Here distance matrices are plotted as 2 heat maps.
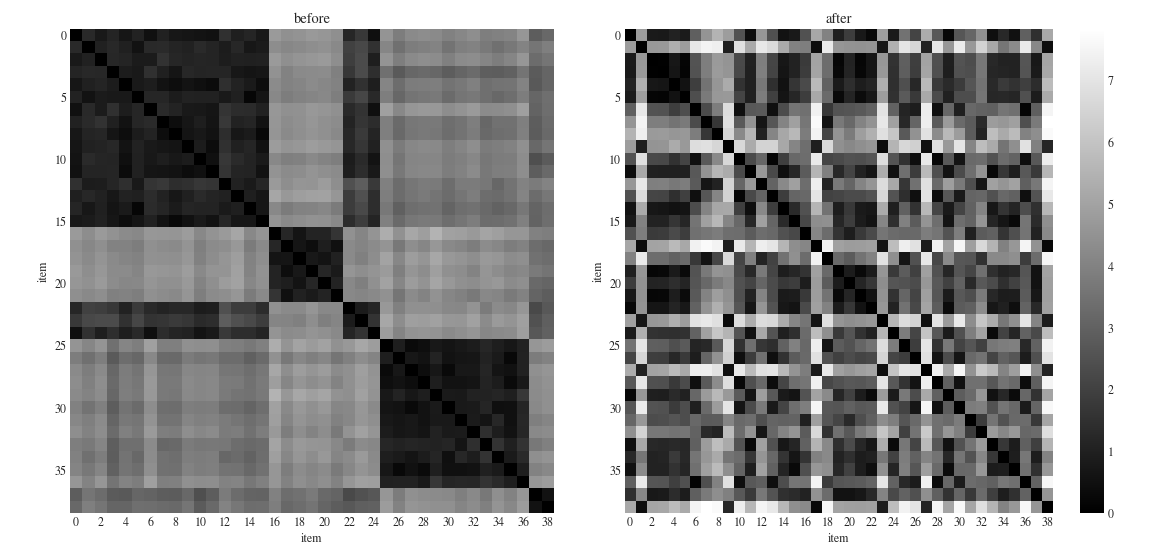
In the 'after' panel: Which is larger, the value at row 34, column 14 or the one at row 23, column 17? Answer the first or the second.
the first
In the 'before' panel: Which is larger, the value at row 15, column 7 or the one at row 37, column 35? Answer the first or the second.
the second
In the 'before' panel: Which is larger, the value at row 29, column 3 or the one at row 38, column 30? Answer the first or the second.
the second
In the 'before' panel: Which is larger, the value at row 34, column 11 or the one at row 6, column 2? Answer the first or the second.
the first
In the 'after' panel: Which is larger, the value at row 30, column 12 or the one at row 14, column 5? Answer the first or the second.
the first
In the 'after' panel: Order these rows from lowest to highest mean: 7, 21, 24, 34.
21, 34, 24, 7
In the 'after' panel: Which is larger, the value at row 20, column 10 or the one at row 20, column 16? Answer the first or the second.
the first
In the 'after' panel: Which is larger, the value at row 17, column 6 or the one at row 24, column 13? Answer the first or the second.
the first
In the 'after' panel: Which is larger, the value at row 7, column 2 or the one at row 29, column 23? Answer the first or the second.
the second
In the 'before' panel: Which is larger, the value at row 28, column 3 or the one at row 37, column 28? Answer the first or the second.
the second
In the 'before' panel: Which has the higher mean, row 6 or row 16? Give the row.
16
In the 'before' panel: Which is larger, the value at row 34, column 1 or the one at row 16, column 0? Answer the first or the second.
the second
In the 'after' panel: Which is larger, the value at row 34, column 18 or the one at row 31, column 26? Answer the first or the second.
the first
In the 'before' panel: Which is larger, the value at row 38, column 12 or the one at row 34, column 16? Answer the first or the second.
the second
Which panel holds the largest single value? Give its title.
after
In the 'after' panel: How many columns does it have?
39
